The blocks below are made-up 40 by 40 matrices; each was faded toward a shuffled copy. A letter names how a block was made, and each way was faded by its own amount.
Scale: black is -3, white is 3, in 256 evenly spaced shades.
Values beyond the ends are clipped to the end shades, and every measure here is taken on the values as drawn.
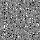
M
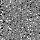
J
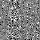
J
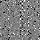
M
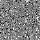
J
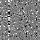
M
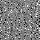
M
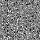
J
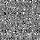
M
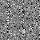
J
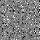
M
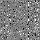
J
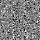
J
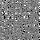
M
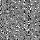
M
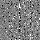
J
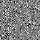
J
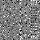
M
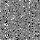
M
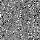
J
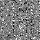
J
